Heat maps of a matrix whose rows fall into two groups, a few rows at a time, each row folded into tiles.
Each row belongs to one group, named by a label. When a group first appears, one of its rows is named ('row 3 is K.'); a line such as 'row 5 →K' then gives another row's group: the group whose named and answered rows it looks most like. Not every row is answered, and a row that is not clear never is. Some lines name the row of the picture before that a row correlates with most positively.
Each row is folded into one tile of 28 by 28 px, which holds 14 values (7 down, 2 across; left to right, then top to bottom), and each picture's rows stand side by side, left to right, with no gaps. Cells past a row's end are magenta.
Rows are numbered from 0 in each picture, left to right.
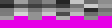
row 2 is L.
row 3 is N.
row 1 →L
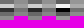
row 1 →N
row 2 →N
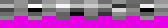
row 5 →N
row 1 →N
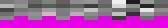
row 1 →L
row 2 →L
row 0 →N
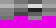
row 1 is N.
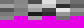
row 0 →N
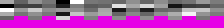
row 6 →L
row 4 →N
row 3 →L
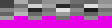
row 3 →N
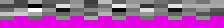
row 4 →N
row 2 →N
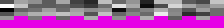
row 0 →N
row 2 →L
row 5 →L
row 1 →L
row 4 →N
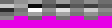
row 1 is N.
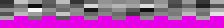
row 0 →L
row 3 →N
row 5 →N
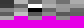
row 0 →L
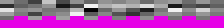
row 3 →N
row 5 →N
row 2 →L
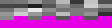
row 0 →L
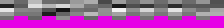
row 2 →N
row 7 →L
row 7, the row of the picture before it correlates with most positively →0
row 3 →L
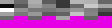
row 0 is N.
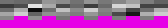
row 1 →N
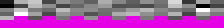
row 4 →L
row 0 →L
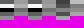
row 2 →L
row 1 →N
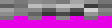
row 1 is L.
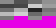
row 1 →N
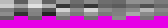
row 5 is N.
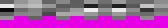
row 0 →N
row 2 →L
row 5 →N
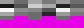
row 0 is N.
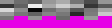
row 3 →L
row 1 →N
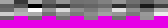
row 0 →L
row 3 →L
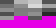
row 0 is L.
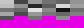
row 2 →N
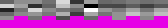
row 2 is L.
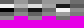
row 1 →N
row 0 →N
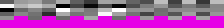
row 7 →L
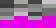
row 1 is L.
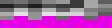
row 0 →L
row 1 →L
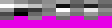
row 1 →N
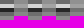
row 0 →N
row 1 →N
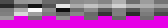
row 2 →N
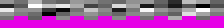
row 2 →N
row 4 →N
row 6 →L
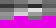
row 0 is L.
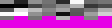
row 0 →L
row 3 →L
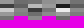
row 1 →N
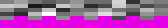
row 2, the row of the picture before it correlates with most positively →1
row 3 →L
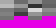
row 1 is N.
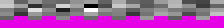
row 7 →L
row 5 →L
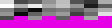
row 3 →L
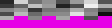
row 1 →N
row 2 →L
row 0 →L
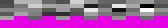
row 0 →L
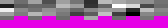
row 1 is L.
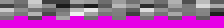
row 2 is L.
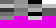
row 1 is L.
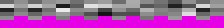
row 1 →N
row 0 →N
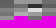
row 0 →L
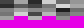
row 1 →L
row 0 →L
